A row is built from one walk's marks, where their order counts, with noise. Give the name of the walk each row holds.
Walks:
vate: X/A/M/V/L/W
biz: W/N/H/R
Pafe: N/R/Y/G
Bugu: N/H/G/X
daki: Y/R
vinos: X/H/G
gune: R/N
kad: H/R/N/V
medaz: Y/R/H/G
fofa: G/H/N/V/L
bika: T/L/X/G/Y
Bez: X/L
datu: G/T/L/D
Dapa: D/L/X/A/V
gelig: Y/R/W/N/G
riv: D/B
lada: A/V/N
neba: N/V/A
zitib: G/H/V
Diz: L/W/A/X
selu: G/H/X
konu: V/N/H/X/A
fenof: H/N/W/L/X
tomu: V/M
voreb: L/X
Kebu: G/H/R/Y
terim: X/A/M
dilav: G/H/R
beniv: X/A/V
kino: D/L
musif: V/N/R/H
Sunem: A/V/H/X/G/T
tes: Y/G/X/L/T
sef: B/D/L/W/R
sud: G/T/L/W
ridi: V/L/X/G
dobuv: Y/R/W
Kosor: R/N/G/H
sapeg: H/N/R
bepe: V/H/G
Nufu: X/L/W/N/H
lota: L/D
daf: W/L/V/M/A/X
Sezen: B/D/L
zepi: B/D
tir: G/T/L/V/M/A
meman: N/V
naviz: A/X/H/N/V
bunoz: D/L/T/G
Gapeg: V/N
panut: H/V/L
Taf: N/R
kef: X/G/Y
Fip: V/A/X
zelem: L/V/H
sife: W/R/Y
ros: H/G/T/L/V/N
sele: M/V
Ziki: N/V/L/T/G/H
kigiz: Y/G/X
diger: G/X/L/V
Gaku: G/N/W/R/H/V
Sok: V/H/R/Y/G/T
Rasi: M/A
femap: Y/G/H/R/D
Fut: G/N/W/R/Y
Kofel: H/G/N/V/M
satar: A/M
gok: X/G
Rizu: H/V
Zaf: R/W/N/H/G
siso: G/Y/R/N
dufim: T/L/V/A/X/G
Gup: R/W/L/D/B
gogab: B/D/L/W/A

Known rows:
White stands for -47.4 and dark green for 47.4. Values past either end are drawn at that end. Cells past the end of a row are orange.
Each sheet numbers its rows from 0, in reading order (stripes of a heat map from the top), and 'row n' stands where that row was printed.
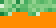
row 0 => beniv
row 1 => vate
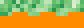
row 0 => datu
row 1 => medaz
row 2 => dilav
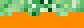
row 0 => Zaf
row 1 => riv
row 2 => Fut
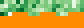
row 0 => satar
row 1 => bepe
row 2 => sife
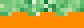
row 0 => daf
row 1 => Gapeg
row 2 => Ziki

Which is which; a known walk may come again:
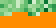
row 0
Fut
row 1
meman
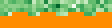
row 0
vate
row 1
lada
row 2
gune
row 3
datu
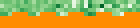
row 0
daf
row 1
ros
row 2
sife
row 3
voreb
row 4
dobuv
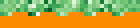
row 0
kad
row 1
satar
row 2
Kebu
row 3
Gapeg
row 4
Dapa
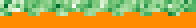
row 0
gok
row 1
Ziki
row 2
Taf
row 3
dilav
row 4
Zaf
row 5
Bugu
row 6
beniv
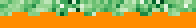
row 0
gelig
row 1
medaz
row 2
riv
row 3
tir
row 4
bepe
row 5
lota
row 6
sapeg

